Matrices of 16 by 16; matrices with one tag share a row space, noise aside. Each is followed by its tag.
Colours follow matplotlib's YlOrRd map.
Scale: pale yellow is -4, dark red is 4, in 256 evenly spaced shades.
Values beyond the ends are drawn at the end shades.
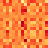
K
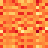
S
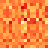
K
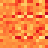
S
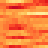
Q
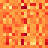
K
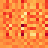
K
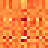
K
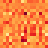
K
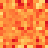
S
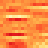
Q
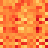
S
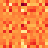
K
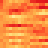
Q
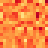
S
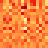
K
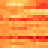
Q
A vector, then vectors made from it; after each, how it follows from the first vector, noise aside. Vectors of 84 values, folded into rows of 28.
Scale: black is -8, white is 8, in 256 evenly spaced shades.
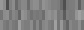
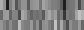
scaled up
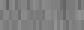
shrunk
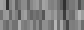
scaled up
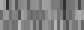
scaled up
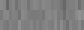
shrunk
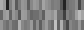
scaled up
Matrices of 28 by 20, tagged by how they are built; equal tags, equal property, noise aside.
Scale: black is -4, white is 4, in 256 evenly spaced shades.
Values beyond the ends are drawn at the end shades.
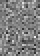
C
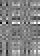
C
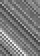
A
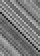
A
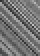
A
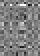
C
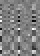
C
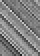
A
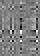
C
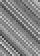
A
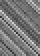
A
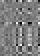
C
